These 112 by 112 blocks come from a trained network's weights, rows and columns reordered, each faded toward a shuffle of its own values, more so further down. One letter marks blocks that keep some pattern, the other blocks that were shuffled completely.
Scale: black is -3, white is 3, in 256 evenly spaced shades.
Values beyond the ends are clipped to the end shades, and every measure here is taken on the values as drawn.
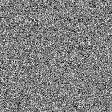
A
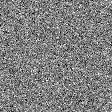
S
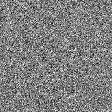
A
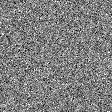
S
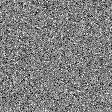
S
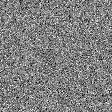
S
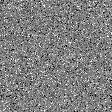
S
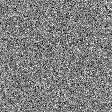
S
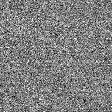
A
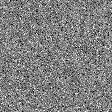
S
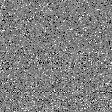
A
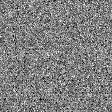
A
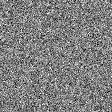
S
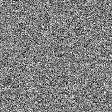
A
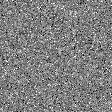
S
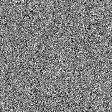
A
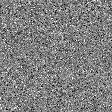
S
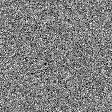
A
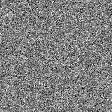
S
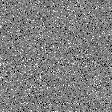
A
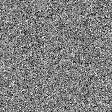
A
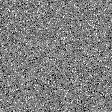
S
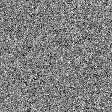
S
